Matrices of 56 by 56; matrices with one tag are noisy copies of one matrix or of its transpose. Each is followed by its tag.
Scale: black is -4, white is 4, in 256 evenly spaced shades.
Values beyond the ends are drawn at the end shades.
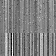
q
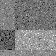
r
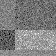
r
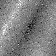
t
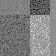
r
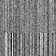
q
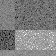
r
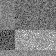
r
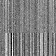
q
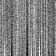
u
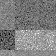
r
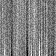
u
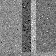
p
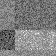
r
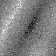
t
